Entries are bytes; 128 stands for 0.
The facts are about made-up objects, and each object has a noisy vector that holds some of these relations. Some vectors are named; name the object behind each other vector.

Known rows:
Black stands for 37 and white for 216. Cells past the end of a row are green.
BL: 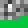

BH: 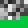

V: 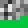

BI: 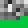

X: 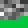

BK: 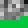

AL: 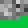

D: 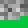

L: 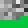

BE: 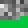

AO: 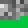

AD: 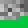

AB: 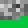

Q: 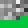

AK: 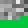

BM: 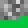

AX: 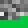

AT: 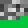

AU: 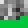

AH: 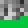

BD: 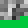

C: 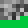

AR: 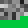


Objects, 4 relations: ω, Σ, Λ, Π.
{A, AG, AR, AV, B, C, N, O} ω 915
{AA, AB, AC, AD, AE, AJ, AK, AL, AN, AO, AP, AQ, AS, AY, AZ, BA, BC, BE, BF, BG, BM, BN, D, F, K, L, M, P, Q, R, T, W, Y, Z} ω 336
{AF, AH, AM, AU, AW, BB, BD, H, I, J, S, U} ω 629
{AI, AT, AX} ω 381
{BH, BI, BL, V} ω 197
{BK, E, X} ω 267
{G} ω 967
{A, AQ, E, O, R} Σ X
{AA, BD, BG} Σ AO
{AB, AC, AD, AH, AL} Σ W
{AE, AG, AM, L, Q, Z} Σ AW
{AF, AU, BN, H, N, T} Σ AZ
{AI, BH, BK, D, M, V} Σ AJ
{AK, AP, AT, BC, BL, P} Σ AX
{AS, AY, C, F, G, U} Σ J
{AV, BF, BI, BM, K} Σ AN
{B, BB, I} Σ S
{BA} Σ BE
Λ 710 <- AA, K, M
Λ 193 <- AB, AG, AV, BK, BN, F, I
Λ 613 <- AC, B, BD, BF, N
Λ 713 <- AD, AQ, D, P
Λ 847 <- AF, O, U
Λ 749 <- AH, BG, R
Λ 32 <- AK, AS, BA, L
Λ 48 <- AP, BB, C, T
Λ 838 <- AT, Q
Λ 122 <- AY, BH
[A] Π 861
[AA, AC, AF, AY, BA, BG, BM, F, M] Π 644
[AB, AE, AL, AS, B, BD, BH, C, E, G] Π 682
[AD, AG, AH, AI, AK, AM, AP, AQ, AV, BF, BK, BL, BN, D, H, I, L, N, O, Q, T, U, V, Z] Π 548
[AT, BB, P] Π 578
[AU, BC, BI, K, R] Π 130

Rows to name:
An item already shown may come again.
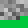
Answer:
K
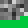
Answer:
A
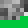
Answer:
O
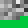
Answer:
L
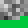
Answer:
F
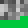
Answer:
AJ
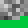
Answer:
F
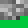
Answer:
BC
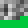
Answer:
AM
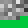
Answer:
Z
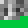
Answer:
H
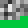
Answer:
V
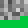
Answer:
M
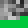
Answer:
AY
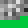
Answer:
BF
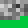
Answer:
AB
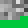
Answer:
AK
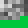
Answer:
BN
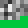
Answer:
V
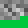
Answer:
P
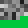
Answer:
AR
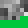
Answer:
O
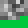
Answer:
BG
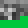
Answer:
G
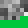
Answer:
O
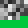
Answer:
BH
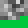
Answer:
BG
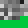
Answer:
AW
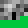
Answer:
B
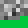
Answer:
AC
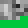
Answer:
AS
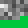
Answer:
AZ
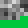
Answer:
AV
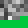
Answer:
AI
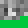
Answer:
U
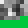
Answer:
AF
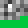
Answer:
BL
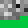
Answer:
AE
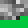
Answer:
R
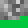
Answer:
BM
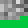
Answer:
AP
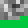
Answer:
BA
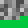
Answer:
BB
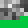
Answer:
AG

